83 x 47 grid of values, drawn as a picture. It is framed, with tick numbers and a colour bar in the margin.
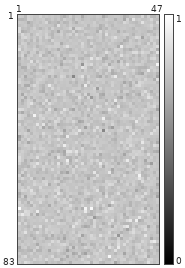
On average the colour sits 80% of the way up the scale. The halves do not mirror each other. No overall slope runs across the table. There is no seam. The texture is fine-grained noise. A few values lie far out on both sides of the bulk.
